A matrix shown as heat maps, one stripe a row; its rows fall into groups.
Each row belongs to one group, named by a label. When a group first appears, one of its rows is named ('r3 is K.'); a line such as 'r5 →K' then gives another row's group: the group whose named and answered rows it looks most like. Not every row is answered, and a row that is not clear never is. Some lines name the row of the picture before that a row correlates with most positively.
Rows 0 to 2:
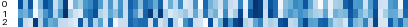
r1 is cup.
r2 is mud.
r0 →cup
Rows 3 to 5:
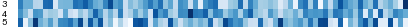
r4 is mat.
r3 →cup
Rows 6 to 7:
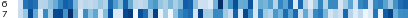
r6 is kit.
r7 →kit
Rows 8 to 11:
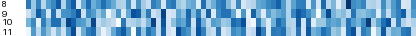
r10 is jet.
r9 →kit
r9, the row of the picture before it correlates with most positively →7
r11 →jet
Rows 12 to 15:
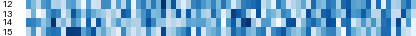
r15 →jet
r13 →jet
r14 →mud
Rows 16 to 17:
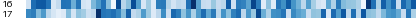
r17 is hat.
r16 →kit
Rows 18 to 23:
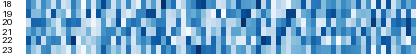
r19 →mud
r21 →hat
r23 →mat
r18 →mat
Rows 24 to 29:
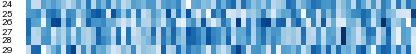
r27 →mat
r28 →mat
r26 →cup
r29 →jet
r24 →mud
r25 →cup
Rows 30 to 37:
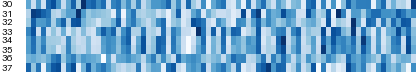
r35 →hat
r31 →kit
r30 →cup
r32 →kit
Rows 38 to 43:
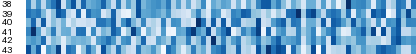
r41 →kit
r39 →mud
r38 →cup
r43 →cup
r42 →hat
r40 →hat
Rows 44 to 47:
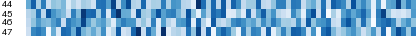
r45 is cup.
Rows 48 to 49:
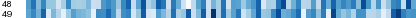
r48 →hat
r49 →hat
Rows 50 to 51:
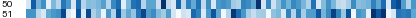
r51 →mud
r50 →kit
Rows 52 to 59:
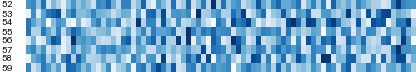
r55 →mat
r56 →jet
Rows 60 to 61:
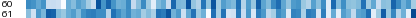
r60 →hat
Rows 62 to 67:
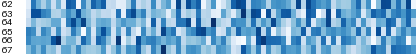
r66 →cup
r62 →jet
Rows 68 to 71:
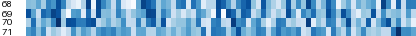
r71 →hat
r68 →mud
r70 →jet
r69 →mud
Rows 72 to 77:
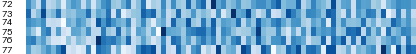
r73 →mud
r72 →hat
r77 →mud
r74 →hat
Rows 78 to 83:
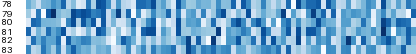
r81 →mud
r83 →mat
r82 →jet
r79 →cup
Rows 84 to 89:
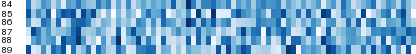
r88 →kit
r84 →mat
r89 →mud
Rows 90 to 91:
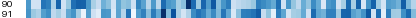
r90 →mat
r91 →mat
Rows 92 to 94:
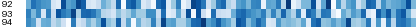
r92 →kit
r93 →jet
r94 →mat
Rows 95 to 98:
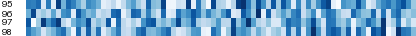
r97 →mud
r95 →jet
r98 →mud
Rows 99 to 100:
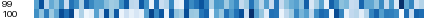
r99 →kit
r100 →mud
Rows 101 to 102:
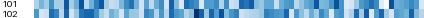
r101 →jet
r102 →mat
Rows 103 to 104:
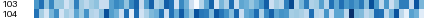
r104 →mat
